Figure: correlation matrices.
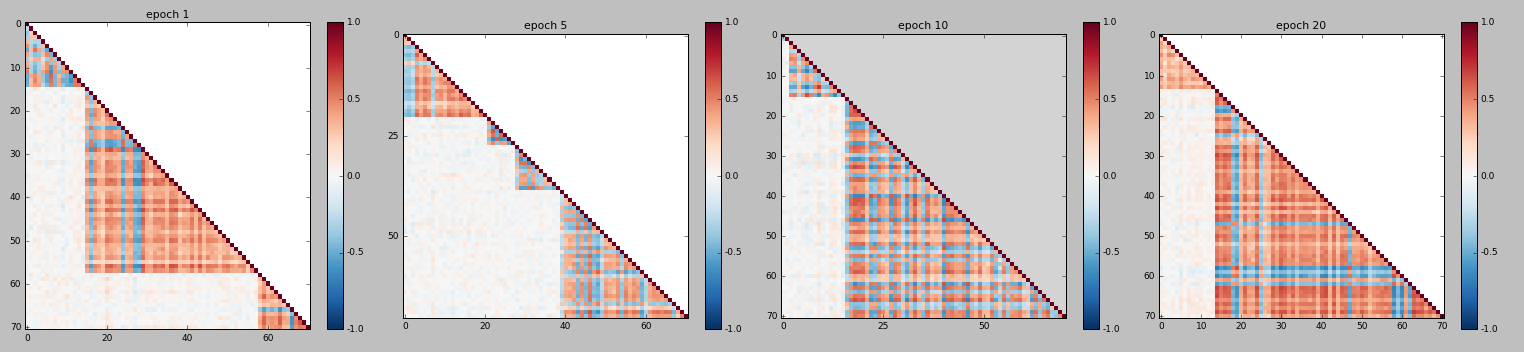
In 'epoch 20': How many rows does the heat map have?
71
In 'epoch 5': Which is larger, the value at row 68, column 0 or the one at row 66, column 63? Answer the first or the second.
the second
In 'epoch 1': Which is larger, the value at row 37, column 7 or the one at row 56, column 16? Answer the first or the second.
the first
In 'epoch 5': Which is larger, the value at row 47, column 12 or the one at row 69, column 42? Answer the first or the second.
the second
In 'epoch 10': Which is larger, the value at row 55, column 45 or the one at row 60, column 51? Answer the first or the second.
the first
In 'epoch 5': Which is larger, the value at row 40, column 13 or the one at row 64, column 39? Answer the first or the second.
the first
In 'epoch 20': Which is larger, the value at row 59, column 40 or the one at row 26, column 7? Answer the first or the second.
the second
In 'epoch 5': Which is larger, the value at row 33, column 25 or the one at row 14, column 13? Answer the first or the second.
the second
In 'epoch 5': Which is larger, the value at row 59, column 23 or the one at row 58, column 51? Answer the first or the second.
the second
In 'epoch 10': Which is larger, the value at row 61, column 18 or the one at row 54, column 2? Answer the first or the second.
the first
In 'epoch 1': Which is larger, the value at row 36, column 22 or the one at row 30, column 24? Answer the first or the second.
the first
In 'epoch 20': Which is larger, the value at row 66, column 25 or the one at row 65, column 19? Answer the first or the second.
the first
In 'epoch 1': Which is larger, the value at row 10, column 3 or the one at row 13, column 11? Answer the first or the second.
the first
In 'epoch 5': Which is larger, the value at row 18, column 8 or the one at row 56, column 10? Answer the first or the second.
the first
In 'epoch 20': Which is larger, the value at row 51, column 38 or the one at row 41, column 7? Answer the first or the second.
the first
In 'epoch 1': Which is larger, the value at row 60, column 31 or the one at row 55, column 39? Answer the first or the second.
the second
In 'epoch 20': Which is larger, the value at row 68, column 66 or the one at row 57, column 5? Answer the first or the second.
the first
